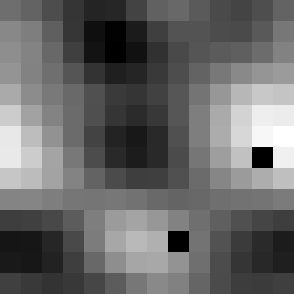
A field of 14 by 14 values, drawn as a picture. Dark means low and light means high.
There are two isolated cells, each far lower than the cells round it. On average the colour sits 40% of the way up the scale. The ninth with the highest average is the middle right. No regular stripes run through it. There is no overall slope.
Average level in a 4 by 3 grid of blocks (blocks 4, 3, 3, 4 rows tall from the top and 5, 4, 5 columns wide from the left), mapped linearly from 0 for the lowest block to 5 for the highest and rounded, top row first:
1 0 2 | 3 0 5 | 3 1 3 | 0 3 1
